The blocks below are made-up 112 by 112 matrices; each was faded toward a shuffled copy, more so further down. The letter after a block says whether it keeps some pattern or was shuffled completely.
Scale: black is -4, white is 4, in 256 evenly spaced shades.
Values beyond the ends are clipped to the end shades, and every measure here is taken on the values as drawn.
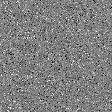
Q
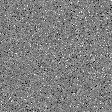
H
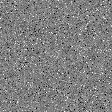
H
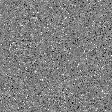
Q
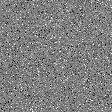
H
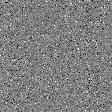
Q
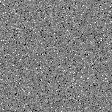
Q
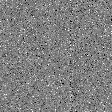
Q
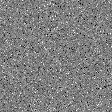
Q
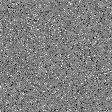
H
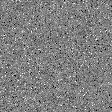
H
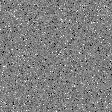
H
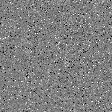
Q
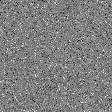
Q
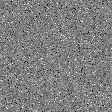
H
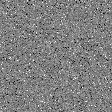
H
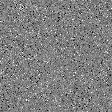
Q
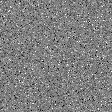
H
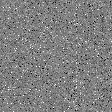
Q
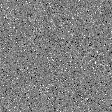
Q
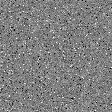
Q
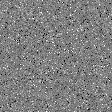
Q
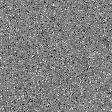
H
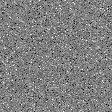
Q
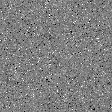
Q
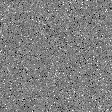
H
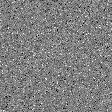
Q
